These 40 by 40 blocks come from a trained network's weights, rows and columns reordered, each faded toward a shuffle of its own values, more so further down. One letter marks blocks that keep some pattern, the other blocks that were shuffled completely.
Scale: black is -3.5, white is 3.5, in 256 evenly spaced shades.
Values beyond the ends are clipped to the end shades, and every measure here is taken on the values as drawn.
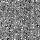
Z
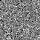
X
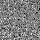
Z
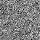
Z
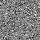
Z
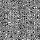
Z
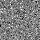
X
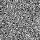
X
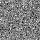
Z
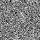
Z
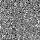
Z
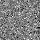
X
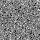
X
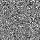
Z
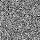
X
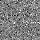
Z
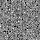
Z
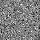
X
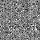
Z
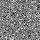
X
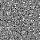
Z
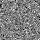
X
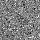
X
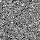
X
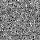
X
